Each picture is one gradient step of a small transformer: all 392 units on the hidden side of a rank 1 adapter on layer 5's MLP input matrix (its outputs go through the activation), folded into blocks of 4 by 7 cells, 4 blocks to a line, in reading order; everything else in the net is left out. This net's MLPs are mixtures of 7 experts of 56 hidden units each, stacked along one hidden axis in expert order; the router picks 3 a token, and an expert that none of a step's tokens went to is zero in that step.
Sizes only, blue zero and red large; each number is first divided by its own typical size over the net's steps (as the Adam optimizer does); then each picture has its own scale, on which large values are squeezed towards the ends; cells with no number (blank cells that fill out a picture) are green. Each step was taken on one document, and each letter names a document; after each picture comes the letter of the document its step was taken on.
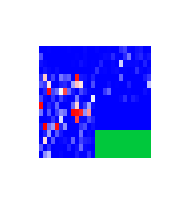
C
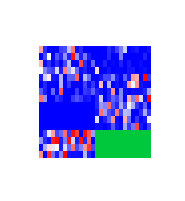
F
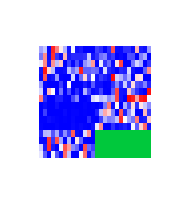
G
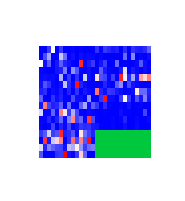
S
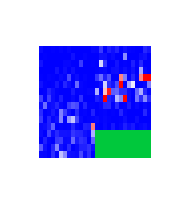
S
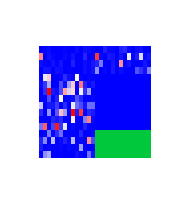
C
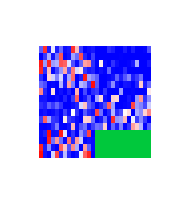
G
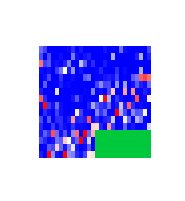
F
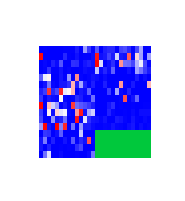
C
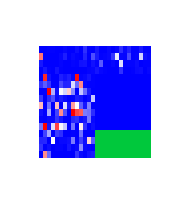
C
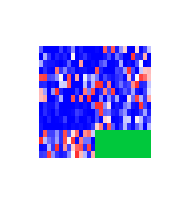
F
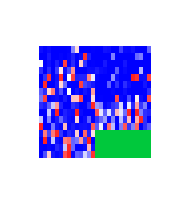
F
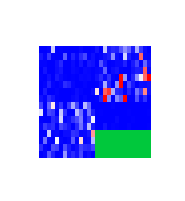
S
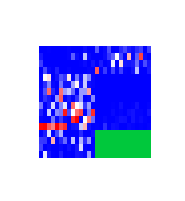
C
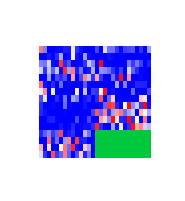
G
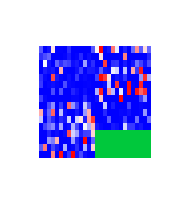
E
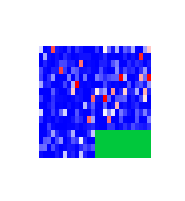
S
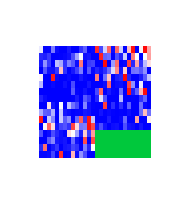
E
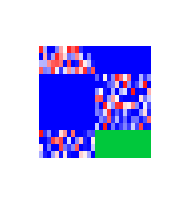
G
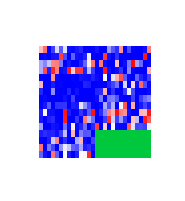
G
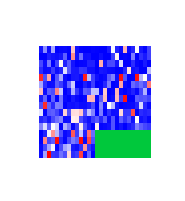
S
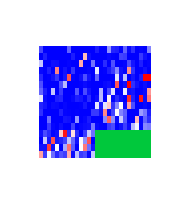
F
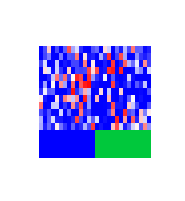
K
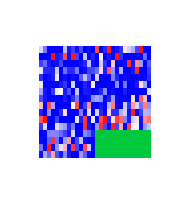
G
